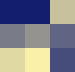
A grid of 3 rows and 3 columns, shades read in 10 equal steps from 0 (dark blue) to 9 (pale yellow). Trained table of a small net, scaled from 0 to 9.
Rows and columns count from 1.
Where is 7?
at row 1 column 3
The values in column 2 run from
0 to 9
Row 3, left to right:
8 9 2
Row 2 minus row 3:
-4 -4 1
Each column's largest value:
8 9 7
